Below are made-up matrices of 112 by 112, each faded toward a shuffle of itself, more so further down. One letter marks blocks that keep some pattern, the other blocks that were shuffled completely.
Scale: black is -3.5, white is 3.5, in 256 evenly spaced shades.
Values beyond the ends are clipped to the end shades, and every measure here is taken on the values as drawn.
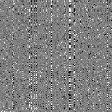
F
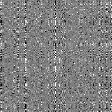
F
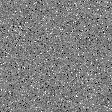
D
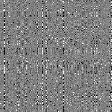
F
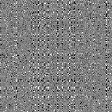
F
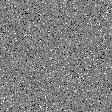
D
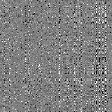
F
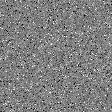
D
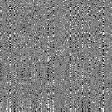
F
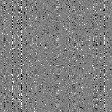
F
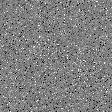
D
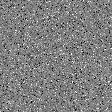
D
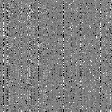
F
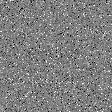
D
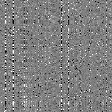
F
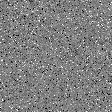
D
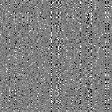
F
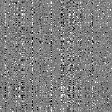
F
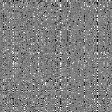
F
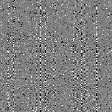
F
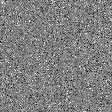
D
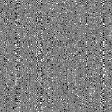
F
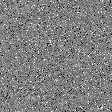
D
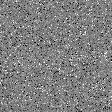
D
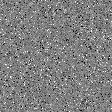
D
